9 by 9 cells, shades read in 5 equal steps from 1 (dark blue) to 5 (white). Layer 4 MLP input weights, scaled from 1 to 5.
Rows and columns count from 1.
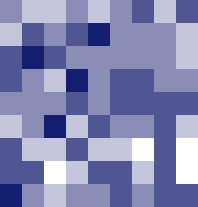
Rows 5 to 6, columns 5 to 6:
3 2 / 2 3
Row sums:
29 25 24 23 22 26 32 28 23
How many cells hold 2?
27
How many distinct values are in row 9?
4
